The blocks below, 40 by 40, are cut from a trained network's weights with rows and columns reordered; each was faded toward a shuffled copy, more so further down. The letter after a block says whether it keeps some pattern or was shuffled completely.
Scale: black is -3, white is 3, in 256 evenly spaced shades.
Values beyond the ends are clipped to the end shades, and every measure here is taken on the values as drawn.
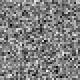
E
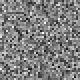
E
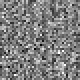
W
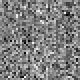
W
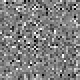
W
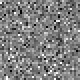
E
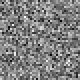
E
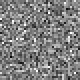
E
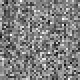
W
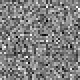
W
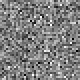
E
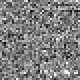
W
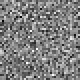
E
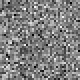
W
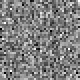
W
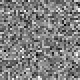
W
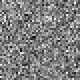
W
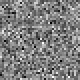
E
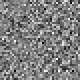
W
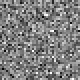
E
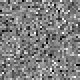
E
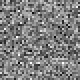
W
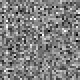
W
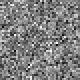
W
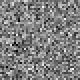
W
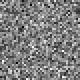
E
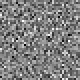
W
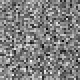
W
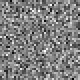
E
